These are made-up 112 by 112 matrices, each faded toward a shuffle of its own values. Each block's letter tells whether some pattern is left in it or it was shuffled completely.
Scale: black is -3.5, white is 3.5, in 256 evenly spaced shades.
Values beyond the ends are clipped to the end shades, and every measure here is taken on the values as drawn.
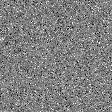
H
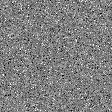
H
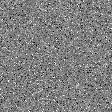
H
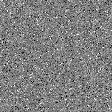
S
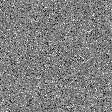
H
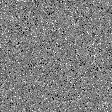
H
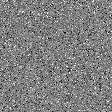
H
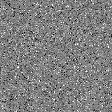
S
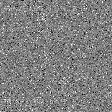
S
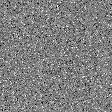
H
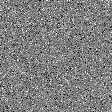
H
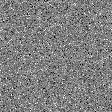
H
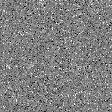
S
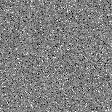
H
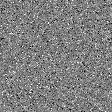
H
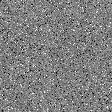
H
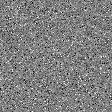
H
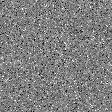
H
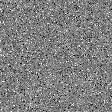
H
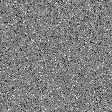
H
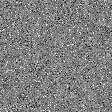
H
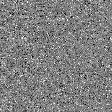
S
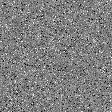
H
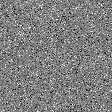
H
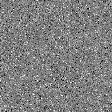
S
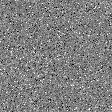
H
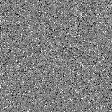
S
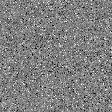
S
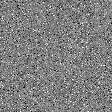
H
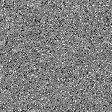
S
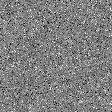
H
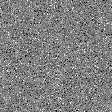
S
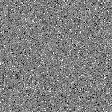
S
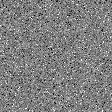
H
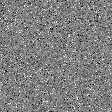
H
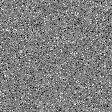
H
